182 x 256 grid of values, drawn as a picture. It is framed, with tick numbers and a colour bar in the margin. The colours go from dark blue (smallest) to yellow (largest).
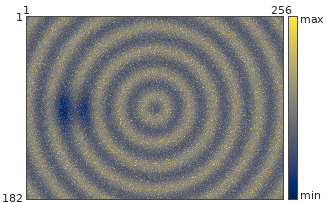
Slope: none. Ninth with the lowest average: middle left. Odd rows or columns: none. Seam: none. Dips: one, in the middle left. Rings: centred on the centre.
